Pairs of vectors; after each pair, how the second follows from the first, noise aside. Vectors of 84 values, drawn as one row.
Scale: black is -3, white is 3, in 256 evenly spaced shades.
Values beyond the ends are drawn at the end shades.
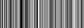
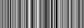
shuffled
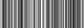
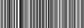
shuffled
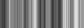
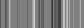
partly zeroed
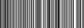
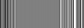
partly zeroed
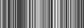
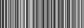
shuffled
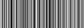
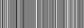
partly zeroed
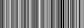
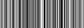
shuffled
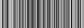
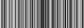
shuffled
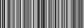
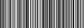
shuffled
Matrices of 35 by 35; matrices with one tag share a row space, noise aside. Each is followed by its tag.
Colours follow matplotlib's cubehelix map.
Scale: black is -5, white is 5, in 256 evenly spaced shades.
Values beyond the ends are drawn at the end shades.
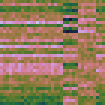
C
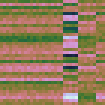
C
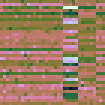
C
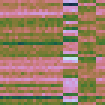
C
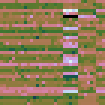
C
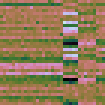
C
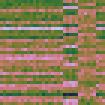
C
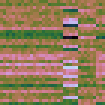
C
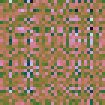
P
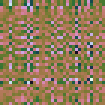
P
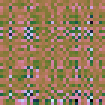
P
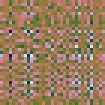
P
